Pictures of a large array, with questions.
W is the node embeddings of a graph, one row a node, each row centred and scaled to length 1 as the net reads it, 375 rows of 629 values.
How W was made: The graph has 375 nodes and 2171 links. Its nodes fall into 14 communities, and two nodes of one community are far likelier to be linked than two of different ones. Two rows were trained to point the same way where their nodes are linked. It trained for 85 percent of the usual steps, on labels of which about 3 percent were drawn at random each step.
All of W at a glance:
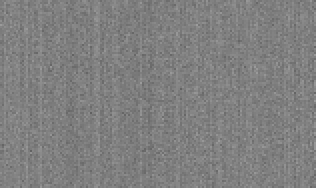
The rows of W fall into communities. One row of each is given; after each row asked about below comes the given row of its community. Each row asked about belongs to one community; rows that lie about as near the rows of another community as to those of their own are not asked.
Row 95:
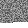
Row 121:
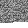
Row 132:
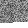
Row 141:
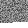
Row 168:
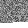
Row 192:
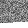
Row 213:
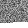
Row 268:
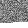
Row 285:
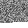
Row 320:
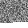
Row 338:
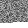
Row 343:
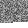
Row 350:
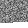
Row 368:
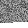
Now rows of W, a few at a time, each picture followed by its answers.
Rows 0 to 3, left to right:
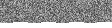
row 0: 343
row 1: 338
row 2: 338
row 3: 285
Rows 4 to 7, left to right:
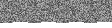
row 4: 132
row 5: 121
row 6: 343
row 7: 368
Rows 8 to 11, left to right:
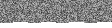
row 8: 343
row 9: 192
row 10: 213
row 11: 121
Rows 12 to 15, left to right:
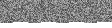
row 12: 121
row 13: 285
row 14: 285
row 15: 343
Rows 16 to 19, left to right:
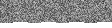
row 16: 368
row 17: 95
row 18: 168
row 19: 338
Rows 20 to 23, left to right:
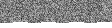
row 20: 320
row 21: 350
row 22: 268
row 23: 168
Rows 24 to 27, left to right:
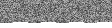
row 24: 121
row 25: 285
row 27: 350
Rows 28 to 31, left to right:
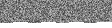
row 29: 192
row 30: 95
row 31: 213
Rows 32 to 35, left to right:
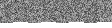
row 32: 268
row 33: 95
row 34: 268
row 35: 132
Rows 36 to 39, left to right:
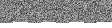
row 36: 350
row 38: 268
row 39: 132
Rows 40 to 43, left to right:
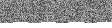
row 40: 285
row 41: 350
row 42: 213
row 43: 132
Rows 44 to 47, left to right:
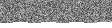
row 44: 168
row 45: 213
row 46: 338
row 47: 95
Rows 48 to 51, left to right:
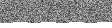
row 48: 285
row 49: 141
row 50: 320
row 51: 285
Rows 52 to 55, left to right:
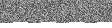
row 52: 320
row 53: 213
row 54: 350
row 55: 338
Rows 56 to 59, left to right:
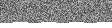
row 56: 268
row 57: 320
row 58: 338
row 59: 338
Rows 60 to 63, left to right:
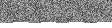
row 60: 343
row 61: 168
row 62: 350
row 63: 320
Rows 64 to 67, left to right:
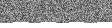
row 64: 268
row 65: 285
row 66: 368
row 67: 168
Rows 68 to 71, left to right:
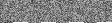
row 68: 213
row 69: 132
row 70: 350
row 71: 213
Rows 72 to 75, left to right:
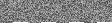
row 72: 121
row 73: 168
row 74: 368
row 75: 213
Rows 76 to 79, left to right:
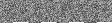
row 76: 141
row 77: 168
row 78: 285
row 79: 132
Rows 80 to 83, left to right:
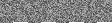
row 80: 350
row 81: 168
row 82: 141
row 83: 338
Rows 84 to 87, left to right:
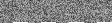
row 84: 132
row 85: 343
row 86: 192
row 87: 168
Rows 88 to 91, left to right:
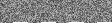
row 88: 121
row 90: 192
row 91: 350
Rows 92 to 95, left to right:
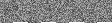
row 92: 285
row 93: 213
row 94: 95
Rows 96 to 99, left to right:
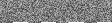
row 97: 338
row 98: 141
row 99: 350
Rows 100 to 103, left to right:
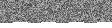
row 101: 121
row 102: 132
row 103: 320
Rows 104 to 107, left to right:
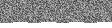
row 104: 350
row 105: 350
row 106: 320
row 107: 350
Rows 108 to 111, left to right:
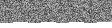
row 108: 132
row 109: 343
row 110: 95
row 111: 268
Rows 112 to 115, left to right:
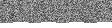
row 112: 132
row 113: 285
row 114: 95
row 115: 320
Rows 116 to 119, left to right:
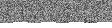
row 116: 213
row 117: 268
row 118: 168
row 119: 320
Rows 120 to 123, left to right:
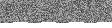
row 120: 285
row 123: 338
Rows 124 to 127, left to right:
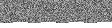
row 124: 168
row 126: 213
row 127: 95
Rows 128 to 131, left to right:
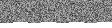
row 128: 338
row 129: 132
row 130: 141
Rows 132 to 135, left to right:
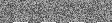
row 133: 132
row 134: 213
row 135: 285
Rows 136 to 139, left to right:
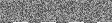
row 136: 320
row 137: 285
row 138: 192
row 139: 320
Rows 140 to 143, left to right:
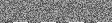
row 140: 350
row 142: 320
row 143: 320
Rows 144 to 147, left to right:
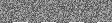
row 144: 168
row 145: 338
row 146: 320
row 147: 320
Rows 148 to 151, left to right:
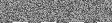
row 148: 121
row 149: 141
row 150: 320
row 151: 350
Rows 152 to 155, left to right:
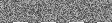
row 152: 338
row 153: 132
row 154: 95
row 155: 368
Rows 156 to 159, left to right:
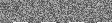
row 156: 320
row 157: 338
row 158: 350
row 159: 121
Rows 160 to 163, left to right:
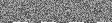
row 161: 343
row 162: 168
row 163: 320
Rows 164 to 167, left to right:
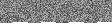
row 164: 121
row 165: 368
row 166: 132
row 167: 132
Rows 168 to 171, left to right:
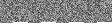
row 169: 268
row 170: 338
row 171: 338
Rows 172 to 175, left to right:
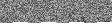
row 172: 121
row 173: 268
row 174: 343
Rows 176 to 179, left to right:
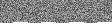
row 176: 268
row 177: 368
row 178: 192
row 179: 121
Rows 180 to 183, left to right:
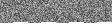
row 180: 141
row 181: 95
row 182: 121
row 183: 213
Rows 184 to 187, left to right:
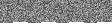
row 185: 320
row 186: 320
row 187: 141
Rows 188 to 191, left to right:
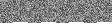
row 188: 285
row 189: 338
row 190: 285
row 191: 141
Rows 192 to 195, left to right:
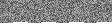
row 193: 268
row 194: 168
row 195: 285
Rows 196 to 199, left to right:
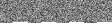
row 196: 268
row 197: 121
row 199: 320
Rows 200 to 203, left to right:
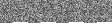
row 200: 132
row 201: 192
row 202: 350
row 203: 343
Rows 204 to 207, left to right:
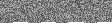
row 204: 121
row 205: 350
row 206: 192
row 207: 268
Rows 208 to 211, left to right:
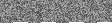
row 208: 350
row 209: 132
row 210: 320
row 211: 368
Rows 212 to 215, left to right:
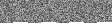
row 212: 368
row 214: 121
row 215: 213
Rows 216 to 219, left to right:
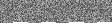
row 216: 368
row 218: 213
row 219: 95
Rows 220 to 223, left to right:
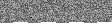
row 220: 121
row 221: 192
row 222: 368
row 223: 141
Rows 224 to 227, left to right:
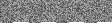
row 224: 121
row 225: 285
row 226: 121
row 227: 141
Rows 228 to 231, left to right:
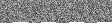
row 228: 121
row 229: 285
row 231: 168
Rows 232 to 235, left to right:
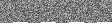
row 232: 338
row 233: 213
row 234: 192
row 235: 95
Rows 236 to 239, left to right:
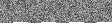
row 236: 368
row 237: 121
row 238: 320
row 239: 121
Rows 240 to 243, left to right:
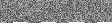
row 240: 343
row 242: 285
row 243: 338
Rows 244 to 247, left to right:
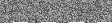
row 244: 350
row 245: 192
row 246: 268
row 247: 285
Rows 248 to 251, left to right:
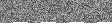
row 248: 168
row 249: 213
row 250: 192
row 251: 121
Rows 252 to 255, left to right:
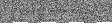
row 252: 350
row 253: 350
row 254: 95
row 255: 213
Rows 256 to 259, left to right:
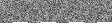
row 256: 213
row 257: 213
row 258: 320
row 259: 343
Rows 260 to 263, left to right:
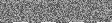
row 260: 213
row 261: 285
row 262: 320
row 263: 168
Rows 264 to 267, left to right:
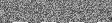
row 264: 121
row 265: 132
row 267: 95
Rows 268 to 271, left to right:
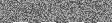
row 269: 285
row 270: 192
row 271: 132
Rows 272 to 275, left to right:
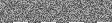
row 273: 141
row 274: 368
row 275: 343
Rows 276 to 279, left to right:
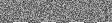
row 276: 192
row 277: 320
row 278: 192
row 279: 213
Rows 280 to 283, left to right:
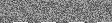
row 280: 350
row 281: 192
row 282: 213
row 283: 285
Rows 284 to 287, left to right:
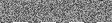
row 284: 95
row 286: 368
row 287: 213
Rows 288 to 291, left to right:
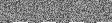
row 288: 192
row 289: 192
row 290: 338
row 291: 268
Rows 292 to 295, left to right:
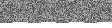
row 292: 132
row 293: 350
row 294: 320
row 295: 268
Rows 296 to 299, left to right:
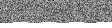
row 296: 213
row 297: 268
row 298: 285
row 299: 121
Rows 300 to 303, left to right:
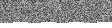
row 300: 338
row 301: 338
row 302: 285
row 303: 343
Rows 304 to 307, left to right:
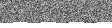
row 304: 168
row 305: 132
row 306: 132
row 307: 320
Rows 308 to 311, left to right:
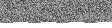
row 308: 168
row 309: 121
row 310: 285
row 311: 350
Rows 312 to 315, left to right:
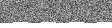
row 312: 213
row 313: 121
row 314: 192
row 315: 320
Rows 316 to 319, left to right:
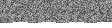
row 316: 192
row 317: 95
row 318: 95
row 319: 338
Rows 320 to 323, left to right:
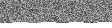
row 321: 95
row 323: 368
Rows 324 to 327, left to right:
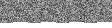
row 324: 95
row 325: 121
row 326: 368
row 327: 343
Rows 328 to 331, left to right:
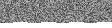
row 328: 285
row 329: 338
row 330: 285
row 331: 121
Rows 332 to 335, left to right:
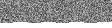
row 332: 285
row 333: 168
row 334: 268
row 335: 268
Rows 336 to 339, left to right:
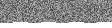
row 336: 268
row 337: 95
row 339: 132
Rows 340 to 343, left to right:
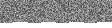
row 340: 285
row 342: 368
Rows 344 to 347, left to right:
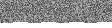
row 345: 350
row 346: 168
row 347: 285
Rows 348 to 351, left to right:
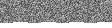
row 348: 368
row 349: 95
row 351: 338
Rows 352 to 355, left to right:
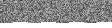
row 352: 132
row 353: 168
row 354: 338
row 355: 121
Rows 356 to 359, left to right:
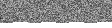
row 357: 141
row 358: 368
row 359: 213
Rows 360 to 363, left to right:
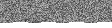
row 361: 121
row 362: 268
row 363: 95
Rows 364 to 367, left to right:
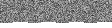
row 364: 141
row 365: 192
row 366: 320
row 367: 368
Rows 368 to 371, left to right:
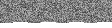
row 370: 350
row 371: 338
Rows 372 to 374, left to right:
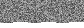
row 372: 320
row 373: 121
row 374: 320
